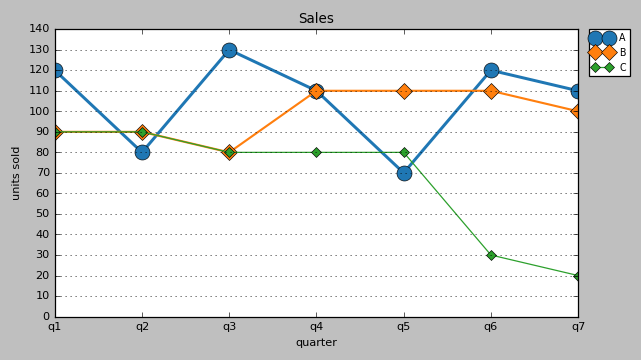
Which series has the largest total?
A
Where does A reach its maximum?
q3
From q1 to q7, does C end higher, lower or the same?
lower
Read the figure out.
Title: Sales
x-axis: quarter, ticks q1 q2 q3 q4 q5 q6 q7
y-axis: units sold, ticks 0 10 20 30 40 50 60 70 80 90 100 110 120 130 140
Legend: A, B, C
Values:
A: 120 80 130 110 70 120 110
B: 90 90 80 110 110 110 100
C: 90 90 80 80 80 30 20
